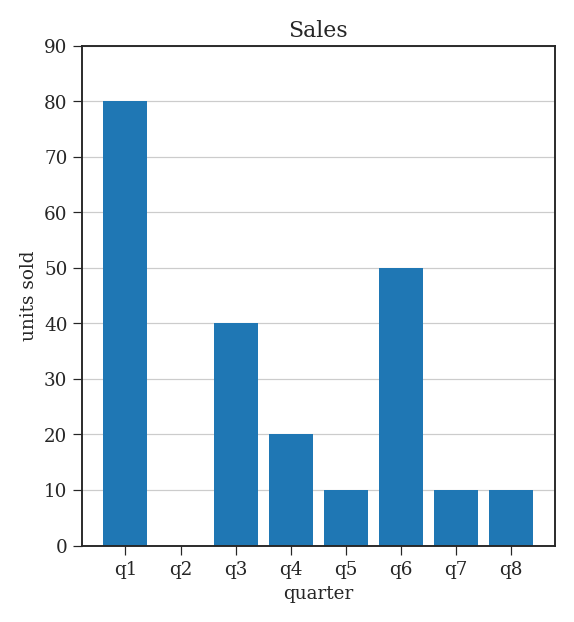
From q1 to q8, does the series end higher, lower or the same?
lower
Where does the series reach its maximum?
q1
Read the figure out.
Title: Sales
x-axis: quarter, ticks q1 q2 q3 q4 q5 q6 q7 q8
y-axis: units sold, ticks 0 10 20 30 40 50 60 70 80 90
Values:
80 0 40 20 10 50 10 10
